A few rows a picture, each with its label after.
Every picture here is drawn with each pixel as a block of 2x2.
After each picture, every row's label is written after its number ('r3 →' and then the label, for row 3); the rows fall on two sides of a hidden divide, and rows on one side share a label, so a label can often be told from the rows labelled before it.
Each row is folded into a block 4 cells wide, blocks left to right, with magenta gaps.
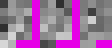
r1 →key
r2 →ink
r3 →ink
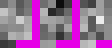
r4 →ink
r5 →ink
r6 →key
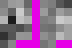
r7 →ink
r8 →ink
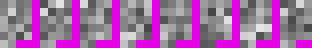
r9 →key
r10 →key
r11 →ink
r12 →key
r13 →key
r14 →ink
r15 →key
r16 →key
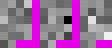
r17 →ink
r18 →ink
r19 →ink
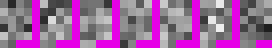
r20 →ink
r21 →ink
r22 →ink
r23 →ink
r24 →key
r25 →key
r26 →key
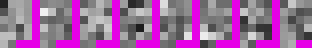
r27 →key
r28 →key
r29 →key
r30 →ink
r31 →ink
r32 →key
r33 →key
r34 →key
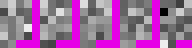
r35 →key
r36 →ink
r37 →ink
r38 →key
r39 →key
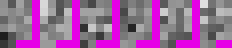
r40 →ink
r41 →ink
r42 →ink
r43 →key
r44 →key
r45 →ink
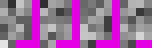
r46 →key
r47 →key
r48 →key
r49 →key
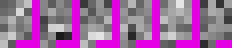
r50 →key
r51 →key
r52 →key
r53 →ink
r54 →key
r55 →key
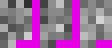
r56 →ink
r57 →key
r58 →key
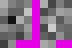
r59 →ink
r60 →ink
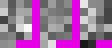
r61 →ink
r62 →key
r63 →ink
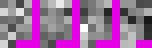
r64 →key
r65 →key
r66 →key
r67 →key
